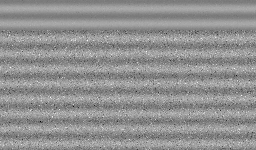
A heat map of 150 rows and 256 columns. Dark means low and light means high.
Stripes: horizontal, repeating 10 times. Slope: none. Seam: horizontal, 20% of the way down, the top part calmer.
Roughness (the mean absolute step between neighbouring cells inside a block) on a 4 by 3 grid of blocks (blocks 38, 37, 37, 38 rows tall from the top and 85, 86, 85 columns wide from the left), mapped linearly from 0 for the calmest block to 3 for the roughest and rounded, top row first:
000 | 333 | 333 | 333
